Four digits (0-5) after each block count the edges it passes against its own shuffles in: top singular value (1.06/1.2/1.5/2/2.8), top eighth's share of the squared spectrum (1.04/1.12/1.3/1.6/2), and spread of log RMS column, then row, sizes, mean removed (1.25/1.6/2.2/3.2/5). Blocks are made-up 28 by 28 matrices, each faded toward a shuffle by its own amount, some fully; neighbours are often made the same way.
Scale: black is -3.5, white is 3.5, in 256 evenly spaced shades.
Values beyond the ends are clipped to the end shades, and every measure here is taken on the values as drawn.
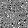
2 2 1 0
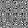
3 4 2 2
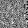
1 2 2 0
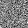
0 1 0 0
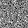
0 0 0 0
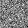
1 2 0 0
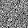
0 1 1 0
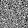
0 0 0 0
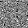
1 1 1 0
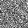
0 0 0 0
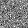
0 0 0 0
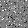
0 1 0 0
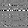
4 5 0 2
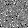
0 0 0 0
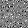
2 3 0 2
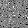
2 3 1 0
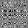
3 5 2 3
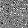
2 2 0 0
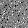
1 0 0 0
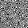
1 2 0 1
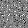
2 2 0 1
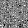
2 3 0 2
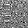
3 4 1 2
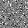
1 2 0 0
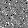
0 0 0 0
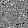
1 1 0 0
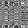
4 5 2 3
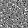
2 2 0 0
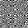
3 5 2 2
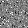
0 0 0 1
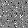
2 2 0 1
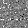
2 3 0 1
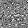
2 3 0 1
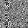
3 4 2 0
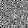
2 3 2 0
